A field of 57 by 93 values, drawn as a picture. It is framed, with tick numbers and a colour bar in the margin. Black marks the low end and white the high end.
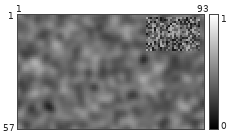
Odd patch: rougher, in the top right. Grain: blotchy. Roughest part: top right. Slope: none.
